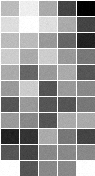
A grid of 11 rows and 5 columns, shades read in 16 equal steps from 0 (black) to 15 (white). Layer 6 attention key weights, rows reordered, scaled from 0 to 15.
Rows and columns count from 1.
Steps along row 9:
up up down down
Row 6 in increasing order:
5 8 9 9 12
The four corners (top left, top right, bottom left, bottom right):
11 0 15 15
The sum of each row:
39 55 39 50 40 43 31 42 26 33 51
